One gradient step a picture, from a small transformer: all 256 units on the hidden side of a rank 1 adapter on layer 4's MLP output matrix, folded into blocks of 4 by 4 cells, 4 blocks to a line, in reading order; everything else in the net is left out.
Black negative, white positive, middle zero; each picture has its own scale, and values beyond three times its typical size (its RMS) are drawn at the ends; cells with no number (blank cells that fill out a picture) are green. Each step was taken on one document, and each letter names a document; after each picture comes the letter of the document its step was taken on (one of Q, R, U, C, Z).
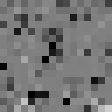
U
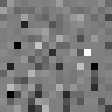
U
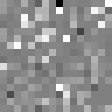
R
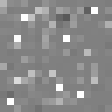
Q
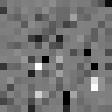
U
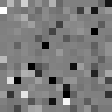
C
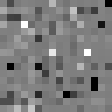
U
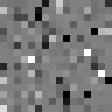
R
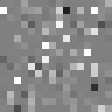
C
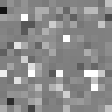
R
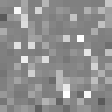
R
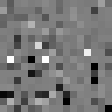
U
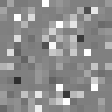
Q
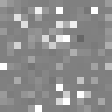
Q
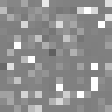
Q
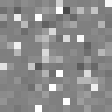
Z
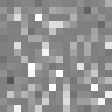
Z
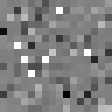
R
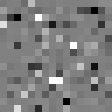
Z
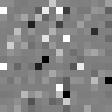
R
